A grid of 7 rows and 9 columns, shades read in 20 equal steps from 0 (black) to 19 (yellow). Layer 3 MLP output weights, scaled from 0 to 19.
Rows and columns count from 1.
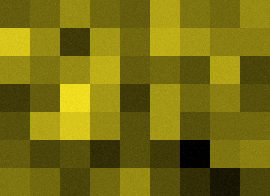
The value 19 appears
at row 4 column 3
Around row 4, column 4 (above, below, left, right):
15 12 19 5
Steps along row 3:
down up up down up down up down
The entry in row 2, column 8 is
11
